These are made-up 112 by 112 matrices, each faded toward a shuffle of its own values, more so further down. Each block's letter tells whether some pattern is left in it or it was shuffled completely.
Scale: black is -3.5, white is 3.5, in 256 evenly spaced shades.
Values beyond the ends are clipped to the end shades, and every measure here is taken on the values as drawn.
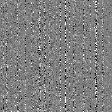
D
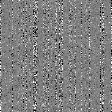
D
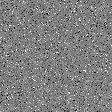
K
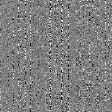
D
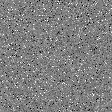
K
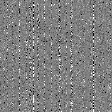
D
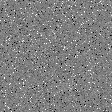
K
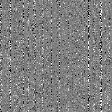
D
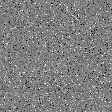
K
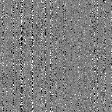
D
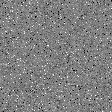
K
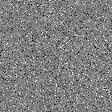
K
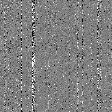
D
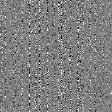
D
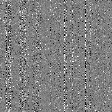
D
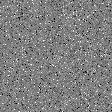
K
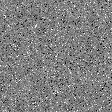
K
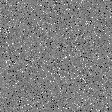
K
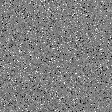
K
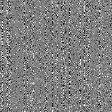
D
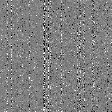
D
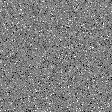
K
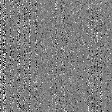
D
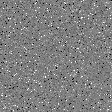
K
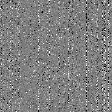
D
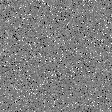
K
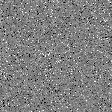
K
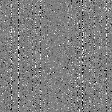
D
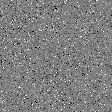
K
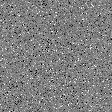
K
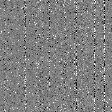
D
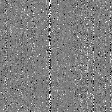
D
